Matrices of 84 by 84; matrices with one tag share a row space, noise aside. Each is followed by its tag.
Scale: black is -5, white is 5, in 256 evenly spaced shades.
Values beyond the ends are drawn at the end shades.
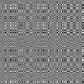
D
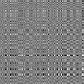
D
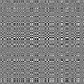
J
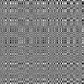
D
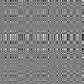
D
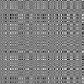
D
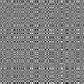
J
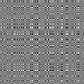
J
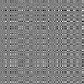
D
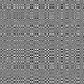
J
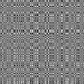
J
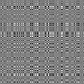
J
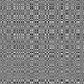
J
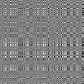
D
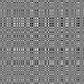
J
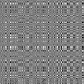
D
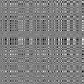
D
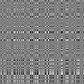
J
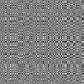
D
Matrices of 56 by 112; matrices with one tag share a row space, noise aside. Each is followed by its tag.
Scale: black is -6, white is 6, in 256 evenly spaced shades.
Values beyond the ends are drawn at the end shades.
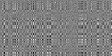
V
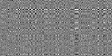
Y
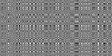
Y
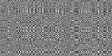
Y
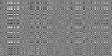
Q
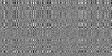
V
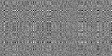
V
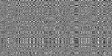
Y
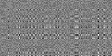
Y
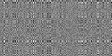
V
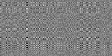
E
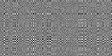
V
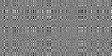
V
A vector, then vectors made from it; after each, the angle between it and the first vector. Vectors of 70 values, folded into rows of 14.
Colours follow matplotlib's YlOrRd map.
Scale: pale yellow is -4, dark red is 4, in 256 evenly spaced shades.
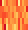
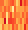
orthogonal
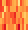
partly aligned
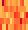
partly opposed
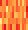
partly aligned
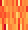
nearly parallel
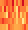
orthogonal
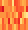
partly aligned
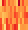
nearly opposite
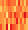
partly opposed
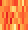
partly aligned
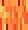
nearly opposite
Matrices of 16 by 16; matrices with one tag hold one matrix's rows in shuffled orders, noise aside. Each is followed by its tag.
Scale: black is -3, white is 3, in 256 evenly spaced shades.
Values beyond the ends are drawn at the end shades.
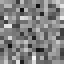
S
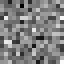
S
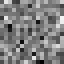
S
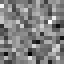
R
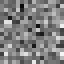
S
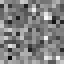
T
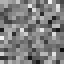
R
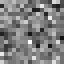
R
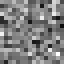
R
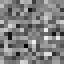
T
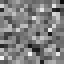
R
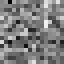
T
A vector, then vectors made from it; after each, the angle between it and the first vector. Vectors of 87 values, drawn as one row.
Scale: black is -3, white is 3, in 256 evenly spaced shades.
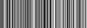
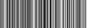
nearly parallel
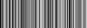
partly aligned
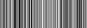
orthogonal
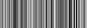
orthogonal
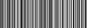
partly aligned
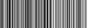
nearly parallel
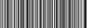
orthogonal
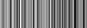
partly opposed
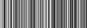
nearly opposite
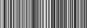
nearly opposite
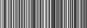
nearly opposite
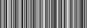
partly opposed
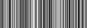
partly aligned
